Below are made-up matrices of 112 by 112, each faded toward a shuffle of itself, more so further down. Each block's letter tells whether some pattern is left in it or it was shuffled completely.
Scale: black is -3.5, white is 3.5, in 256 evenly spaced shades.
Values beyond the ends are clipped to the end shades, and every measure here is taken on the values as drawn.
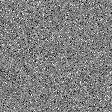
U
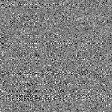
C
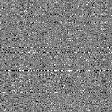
C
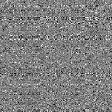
C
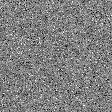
U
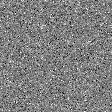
U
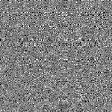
C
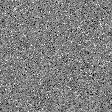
U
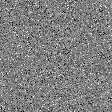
U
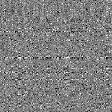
C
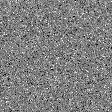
U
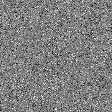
U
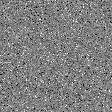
U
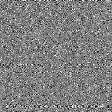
C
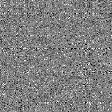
C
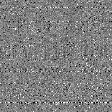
C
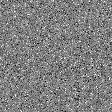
U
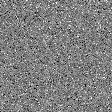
U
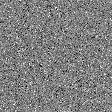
U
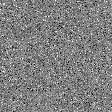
U
